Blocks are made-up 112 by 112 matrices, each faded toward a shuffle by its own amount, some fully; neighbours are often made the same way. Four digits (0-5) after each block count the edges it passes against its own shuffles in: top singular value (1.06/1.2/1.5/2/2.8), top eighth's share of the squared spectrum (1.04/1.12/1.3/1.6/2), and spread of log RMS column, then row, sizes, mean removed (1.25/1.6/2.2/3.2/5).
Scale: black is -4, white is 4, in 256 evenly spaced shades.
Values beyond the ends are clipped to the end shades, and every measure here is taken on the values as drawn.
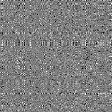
5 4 3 3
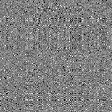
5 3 2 2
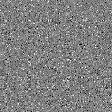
4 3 1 1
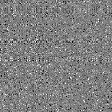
4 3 2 2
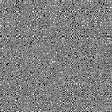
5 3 2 2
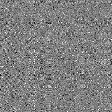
4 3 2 2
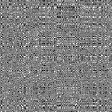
5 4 3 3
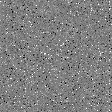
1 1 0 0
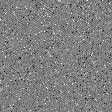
0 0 0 0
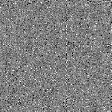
4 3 2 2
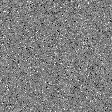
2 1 0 0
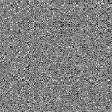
4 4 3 2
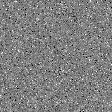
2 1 0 0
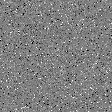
0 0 0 0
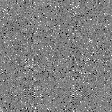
4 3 1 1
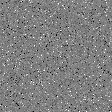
0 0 0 0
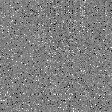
3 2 1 1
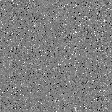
3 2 1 1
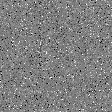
2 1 0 0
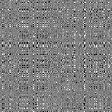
5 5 4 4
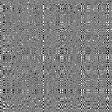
5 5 4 4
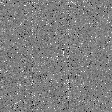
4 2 1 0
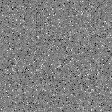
3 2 0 1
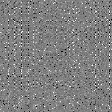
5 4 3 2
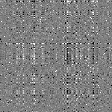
5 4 3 3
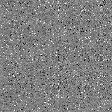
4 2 1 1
